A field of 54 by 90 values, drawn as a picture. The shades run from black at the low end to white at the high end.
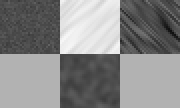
It is made of 2 by 3 panels. Panel 1,1: low, fine-grained, faint in contrast. Panel 1,2: very high, slanting up to the right, faint in contrast. Panel 1,3: low, slanting down to the right. Panel 2,1: high, flat. Panel 2,2: low, blotchy, faint in contrast. Panel 2,3: high, flat.
